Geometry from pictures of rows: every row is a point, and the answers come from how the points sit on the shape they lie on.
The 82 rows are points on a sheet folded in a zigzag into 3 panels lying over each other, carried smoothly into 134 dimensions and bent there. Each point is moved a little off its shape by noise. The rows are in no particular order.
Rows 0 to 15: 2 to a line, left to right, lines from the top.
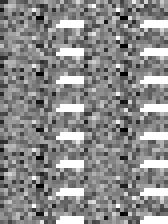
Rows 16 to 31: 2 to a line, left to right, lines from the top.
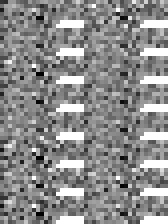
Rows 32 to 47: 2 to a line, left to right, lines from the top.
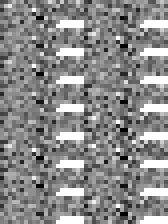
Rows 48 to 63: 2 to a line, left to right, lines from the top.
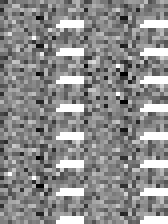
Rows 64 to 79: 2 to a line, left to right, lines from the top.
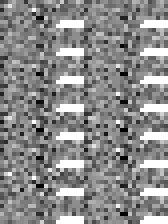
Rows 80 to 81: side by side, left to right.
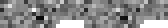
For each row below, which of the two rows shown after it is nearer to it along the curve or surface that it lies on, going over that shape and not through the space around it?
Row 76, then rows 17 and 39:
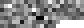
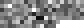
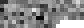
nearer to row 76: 17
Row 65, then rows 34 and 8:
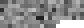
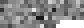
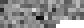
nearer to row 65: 34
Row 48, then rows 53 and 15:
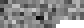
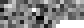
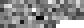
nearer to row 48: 15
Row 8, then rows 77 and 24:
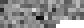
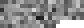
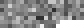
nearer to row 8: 77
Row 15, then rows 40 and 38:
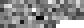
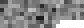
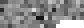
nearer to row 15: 38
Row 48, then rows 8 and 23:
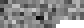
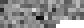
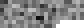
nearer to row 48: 8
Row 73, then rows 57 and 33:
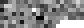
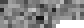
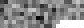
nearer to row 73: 33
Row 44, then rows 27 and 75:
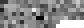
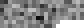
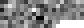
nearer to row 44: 27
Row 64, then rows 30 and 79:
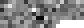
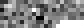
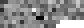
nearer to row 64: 30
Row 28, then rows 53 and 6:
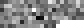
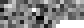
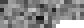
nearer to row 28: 53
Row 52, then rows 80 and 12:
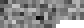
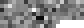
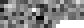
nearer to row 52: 12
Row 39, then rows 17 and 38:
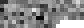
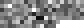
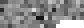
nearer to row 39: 38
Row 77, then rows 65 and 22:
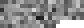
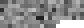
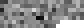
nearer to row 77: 22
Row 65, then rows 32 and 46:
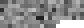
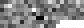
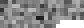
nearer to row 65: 46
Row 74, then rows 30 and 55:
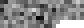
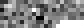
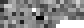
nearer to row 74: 30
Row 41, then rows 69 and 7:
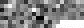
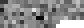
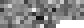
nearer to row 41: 7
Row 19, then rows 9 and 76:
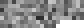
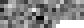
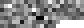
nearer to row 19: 76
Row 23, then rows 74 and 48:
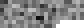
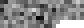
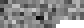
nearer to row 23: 74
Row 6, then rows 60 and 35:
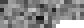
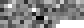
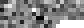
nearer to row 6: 60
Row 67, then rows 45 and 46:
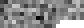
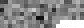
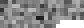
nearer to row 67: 46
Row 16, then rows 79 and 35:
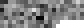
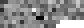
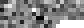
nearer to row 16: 35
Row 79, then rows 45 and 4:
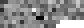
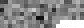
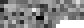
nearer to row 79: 4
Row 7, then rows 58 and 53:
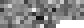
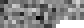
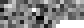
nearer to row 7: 53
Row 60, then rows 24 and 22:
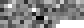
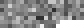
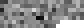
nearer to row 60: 24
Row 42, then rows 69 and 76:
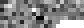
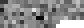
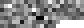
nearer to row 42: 76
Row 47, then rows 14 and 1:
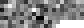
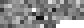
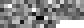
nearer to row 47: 1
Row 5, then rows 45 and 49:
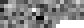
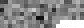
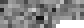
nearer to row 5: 45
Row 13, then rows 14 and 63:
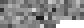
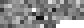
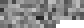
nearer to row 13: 14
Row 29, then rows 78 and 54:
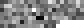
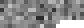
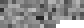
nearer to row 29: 54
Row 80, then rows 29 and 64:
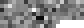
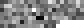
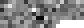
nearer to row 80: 64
